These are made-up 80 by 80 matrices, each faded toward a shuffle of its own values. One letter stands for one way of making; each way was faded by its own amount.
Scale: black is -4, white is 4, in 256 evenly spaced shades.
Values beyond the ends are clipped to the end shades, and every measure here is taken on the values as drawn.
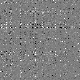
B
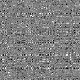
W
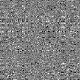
W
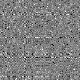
W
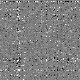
B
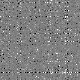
B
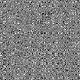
W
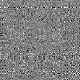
W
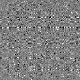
W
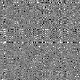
W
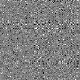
W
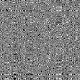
W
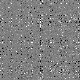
B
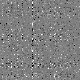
B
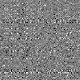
W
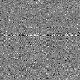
W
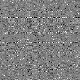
W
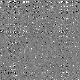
B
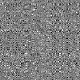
W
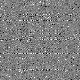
W
